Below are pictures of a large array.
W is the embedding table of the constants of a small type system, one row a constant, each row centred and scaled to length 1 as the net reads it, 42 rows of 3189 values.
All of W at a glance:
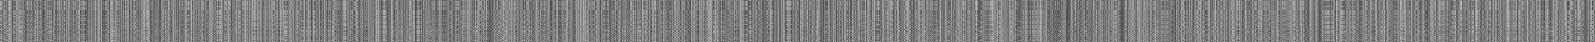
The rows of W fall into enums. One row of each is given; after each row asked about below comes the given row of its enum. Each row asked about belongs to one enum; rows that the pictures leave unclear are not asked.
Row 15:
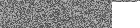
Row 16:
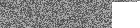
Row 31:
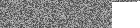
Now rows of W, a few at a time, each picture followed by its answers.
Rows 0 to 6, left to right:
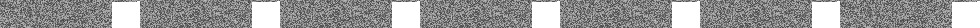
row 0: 16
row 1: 15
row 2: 15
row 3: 15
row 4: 15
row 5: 15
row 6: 16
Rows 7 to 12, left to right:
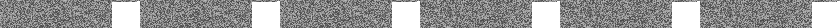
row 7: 15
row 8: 15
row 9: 15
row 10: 16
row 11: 16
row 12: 16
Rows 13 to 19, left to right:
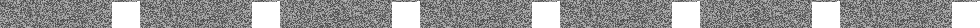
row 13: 16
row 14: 16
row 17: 16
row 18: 15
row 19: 16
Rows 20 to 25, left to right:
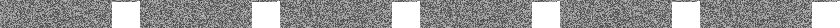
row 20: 15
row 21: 31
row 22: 16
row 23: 16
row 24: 15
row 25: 16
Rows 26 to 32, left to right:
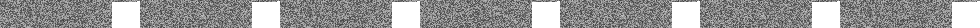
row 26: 16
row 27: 31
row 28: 16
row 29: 15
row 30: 31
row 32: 16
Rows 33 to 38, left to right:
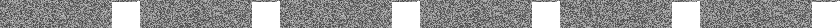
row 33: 31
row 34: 15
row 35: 31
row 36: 15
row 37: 16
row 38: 15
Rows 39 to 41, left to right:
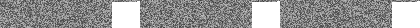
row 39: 16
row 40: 31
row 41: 15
